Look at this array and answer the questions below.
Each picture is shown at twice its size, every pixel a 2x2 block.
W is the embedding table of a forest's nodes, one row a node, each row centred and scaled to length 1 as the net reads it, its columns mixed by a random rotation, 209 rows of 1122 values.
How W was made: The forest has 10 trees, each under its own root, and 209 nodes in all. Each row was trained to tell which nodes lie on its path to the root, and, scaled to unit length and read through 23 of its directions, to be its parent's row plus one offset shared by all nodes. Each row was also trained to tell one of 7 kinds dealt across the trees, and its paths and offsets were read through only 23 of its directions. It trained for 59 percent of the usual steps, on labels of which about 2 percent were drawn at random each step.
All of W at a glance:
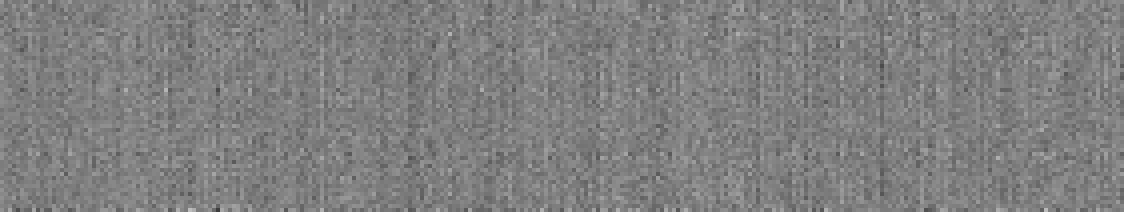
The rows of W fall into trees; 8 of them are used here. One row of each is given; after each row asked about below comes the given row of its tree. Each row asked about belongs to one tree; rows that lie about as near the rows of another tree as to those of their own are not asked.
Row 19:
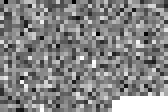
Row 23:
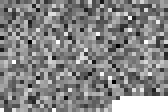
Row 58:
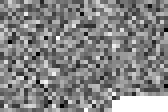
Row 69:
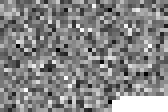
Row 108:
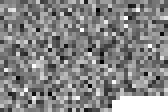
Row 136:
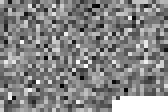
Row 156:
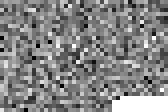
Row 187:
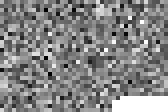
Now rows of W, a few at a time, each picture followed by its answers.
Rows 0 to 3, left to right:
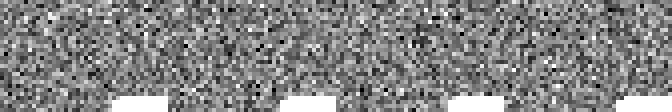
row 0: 156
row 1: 69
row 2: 187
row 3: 69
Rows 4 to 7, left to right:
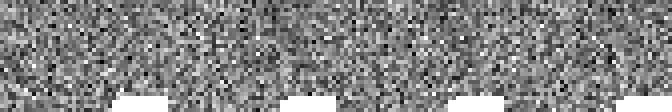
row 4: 108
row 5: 108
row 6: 23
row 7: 108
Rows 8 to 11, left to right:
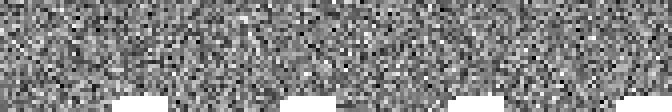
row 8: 187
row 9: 136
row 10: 69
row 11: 19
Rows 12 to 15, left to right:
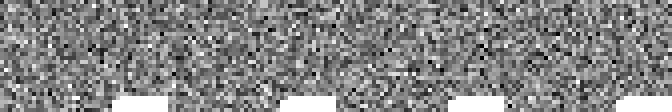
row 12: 108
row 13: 58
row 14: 69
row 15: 69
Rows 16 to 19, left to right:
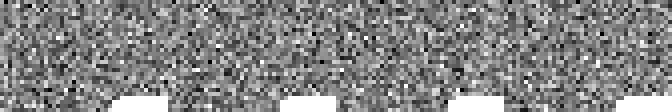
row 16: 58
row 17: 187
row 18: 23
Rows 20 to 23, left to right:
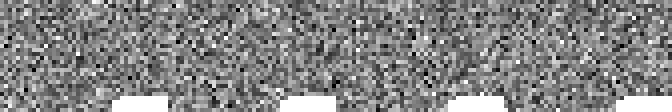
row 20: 58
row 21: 58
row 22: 23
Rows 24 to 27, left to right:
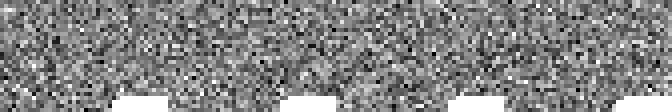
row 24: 108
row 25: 23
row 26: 19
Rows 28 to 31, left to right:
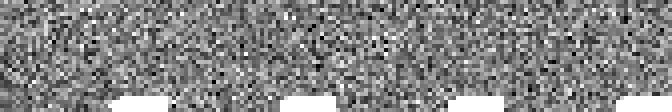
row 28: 69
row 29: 108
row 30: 187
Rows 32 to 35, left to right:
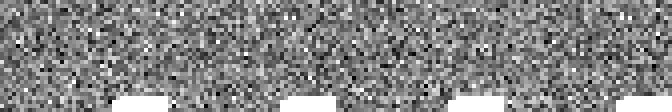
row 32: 69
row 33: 108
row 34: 69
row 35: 108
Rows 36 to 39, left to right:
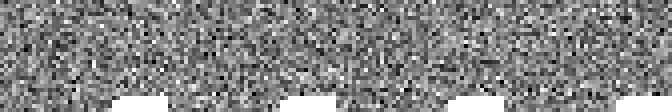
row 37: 108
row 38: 58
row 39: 187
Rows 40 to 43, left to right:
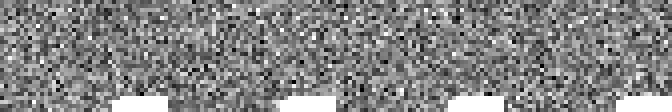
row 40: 108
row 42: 187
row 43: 156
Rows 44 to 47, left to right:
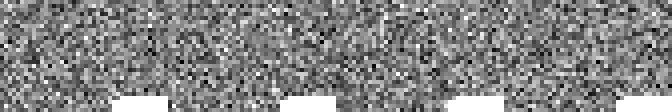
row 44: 19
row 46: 69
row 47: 69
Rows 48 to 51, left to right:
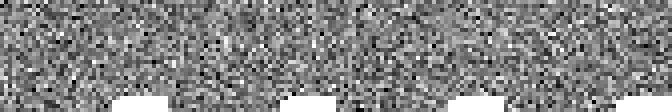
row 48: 187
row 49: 156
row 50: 156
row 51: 187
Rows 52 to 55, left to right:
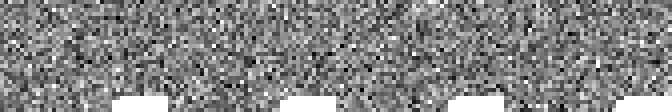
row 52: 187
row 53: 156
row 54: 58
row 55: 19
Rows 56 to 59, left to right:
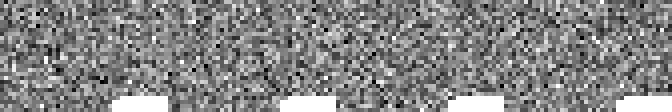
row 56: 23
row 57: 23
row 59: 58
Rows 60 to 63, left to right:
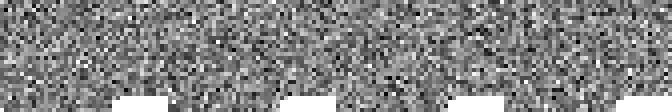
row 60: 136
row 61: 108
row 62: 108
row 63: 108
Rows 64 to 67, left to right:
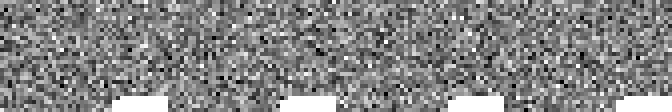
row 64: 69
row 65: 108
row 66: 108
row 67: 156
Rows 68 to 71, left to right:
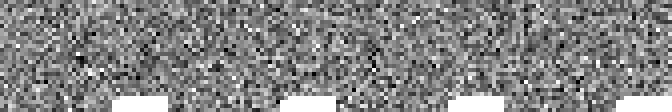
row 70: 156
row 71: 108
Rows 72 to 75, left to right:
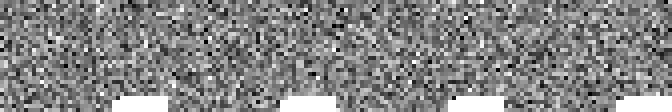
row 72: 58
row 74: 69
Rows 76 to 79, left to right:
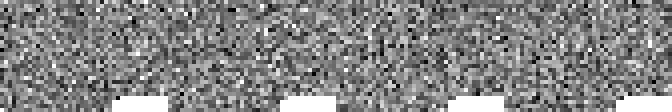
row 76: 69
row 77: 69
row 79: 156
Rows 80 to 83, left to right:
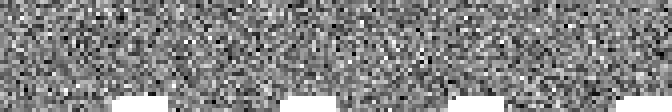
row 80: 187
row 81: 58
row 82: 23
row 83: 69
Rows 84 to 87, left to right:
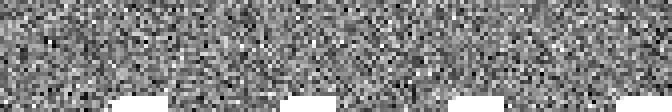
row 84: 108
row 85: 156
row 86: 156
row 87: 187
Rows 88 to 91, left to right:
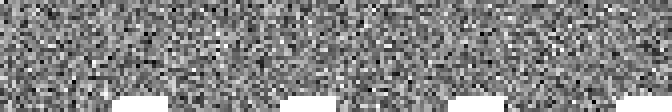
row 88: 187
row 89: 187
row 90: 187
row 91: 187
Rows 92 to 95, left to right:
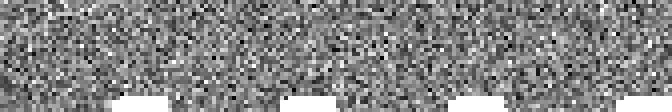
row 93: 136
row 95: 58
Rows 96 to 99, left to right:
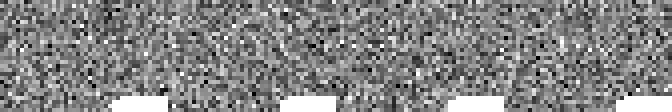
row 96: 23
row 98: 156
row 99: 156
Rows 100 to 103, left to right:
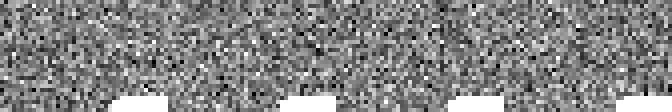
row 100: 69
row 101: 108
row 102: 69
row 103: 187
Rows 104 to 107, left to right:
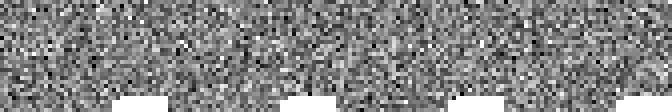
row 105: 187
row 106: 156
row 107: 23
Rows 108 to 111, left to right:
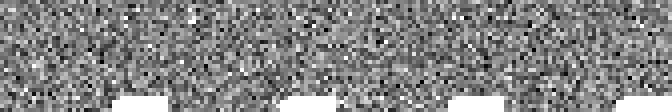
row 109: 23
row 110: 108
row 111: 187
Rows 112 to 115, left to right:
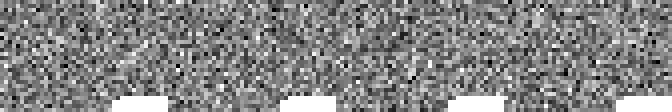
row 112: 58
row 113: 69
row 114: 108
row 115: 187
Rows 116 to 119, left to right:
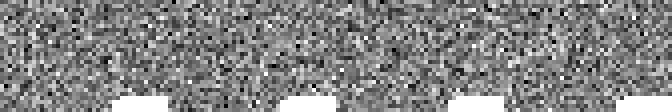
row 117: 69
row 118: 23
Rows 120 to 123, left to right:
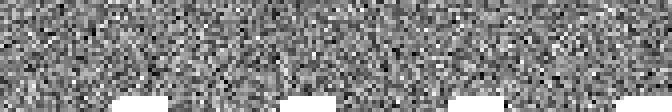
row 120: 69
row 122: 156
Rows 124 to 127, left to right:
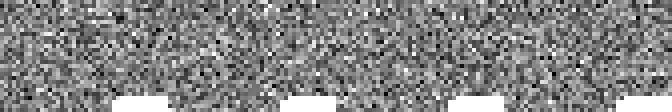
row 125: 58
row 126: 108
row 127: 108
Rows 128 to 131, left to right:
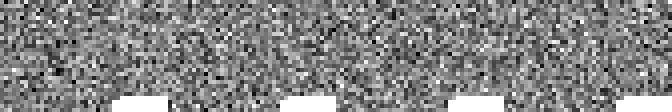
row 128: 136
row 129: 187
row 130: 187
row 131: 136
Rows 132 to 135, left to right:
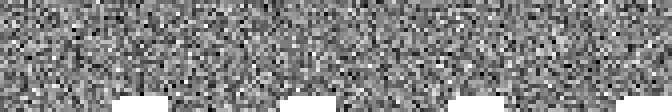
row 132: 187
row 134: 156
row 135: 58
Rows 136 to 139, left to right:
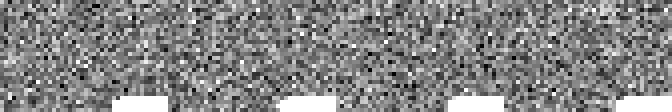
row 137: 23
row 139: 58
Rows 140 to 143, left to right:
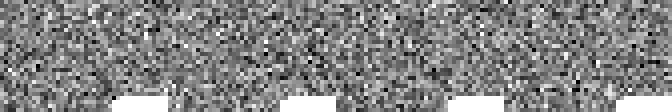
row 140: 69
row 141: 187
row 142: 156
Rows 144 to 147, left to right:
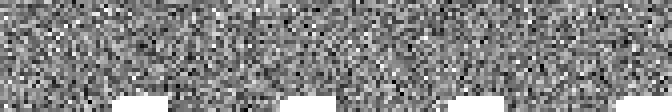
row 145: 156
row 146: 19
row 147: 23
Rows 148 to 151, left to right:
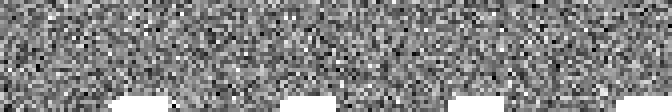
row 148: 69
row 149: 108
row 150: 156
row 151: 58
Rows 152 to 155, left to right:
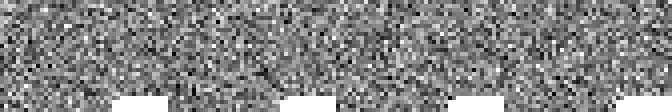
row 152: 19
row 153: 156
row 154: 108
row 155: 108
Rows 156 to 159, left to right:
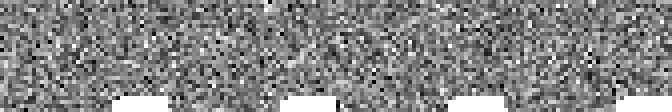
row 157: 58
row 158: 187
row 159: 23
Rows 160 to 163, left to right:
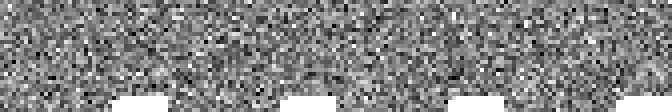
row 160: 108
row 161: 187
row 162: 23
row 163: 23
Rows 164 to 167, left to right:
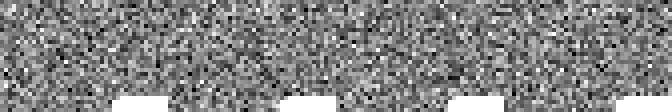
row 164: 58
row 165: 58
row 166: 23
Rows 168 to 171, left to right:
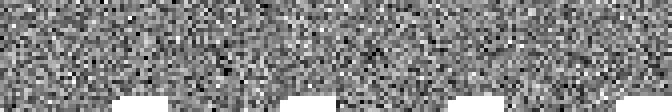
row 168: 69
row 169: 136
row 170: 69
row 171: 156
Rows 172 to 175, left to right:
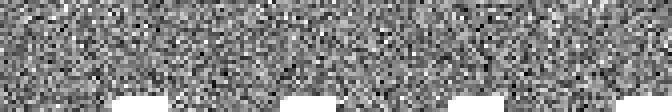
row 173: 136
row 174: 108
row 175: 156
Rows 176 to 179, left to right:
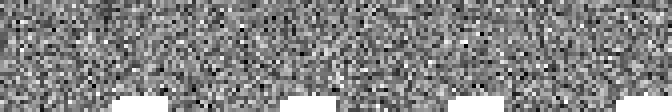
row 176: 23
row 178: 187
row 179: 156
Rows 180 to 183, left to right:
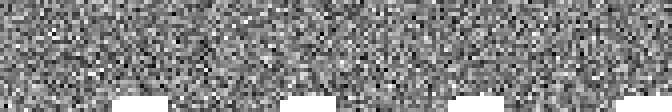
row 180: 187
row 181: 156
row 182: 156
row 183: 69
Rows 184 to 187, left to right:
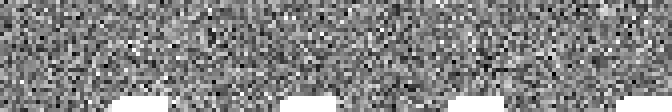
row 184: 69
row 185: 108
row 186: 19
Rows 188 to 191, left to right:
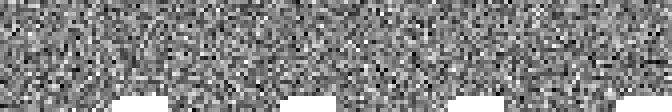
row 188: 69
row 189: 108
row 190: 156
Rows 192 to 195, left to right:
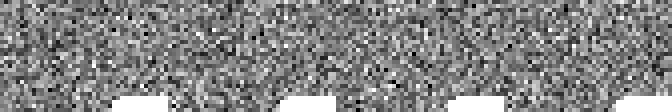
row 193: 69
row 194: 156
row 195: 69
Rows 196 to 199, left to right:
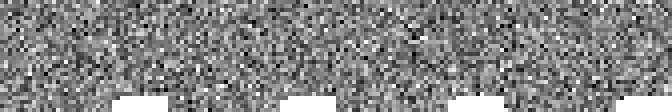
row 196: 58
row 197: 156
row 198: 187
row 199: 69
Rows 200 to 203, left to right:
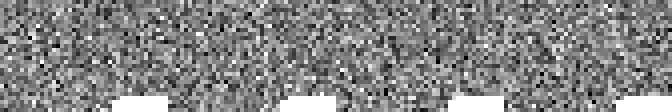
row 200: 108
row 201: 69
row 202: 108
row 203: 187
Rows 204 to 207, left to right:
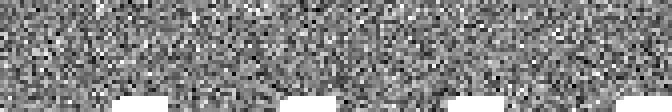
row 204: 58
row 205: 58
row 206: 136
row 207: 187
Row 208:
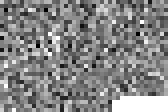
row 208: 187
